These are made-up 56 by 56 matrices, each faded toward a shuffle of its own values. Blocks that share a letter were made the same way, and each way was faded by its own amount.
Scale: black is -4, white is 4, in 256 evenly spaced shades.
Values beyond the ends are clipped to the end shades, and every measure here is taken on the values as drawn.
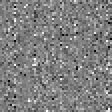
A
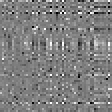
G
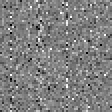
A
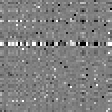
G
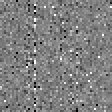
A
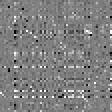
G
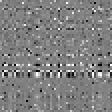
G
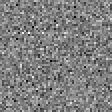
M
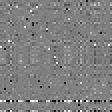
G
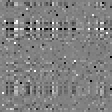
G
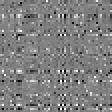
G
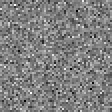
M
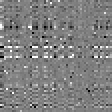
G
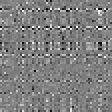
G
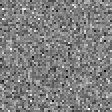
M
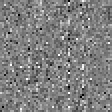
A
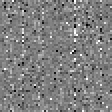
A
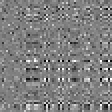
G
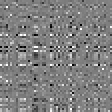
G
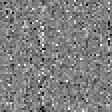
A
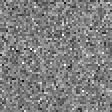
M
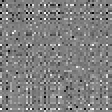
G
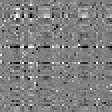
G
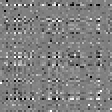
G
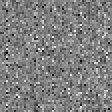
A
